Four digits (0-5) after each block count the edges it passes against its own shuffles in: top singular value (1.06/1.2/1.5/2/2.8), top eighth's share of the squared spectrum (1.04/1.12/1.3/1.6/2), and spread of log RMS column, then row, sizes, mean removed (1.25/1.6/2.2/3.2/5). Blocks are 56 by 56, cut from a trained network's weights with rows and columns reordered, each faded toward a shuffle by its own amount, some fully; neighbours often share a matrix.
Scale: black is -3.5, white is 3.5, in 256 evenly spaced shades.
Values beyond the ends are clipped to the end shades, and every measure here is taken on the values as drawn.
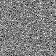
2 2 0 0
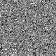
2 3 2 1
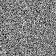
0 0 0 0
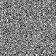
3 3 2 1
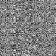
3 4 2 2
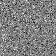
1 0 0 0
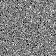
0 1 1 0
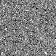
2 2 1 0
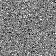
1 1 0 0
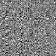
3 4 2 2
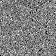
0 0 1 0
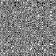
3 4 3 2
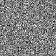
2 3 1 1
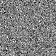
0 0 0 0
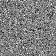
0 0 0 0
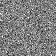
1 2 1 0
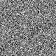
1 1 0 0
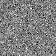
0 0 0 0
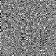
3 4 2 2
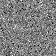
0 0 0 0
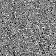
1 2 1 0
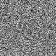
2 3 1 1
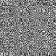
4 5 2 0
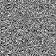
3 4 2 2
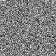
3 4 1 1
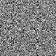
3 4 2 2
